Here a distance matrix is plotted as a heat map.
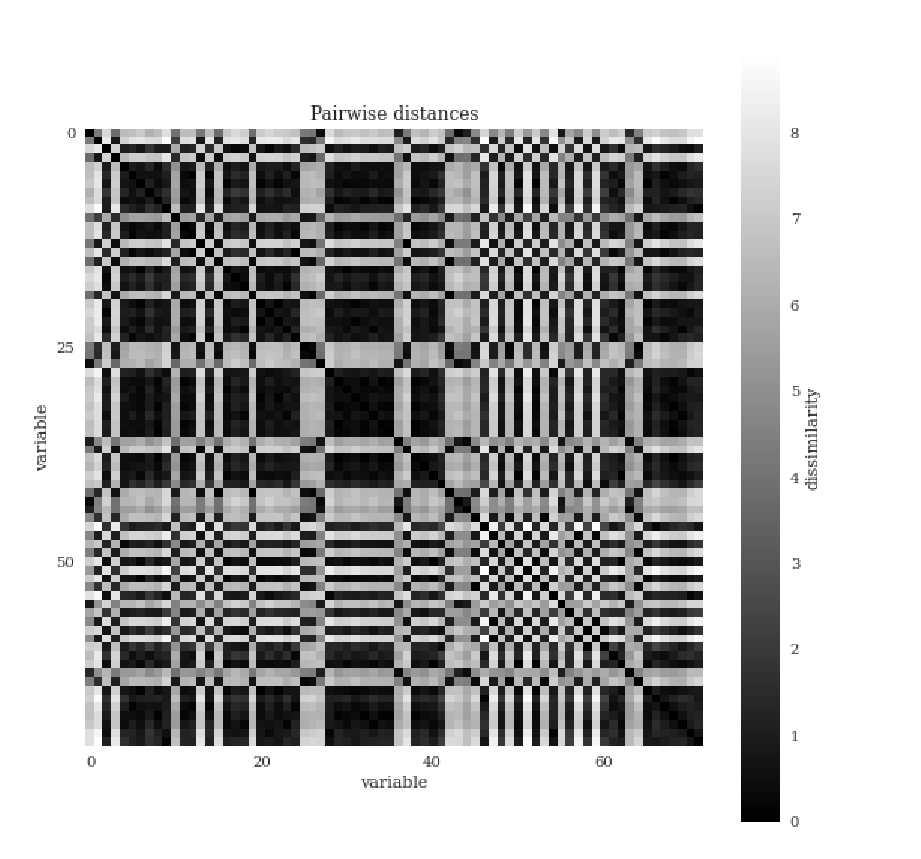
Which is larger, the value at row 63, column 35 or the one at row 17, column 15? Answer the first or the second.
the second
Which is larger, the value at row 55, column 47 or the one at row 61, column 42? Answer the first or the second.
the second
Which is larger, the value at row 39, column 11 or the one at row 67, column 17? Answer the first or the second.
the second
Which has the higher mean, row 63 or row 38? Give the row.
63
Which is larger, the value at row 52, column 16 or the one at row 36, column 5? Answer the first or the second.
the second
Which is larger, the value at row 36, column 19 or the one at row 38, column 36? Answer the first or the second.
the second
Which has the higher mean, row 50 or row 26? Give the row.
26
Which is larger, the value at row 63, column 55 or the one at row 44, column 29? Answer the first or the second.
the second
